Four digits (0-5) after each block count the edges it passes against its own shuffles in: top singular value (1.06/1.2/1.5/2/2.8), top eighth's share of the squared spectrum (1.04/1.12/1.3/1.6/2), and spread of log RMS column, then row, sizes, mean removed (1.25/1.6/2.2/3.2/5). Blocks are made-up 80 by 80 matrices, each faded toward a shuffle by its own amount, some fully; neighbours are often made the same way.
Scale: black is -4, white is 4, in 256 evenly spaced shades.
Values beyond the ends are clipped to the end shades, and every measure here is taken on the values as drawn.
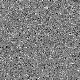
0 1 0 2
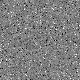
0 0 0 0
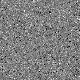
2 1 1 0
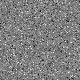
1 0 0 0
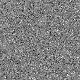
2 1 0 0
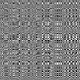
5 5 4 4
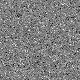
0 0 0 0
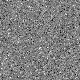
0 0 0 0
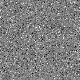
3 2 1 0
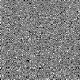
4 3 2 2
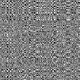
5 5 3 3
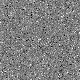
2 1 0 0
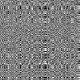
5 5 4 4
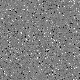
1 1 0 0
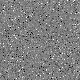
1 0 0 0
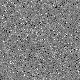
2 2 0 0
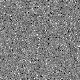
3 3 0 1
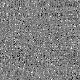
3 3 1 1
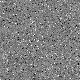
2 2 0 0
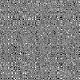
4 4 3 3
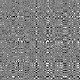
5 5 3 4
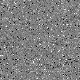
1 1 1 1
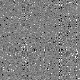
4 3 2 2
